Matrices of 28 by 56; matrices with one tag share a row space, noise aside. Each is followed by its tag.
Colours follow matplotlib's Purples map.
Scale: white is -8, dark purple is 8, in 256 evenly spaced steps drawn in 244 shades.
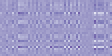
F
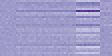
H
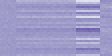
H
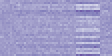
H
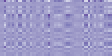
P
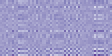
F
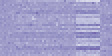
H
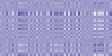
F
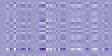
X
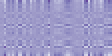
P
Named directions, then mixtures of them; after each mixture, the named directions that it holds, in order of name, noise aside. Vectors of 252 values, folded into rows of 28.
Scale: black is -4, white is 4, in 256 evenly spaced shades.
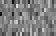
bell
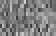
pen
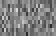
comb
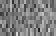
bell, pen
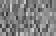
pen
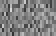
comb, pen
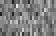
bell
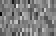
bell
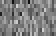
bell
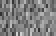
bell, pen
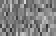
pen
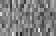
bell, pen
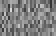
comb, pen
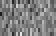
bell, pen
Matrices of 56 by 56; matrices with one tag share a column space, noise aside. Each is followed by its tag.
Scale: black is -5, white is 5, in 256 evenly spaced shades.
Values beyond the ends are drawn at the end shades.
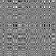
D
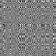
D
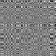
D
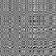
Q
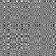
D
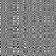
Q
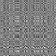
Q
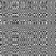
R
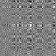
D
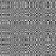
R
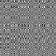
D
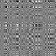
D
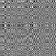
D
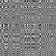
D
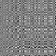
Q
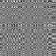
D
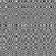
D
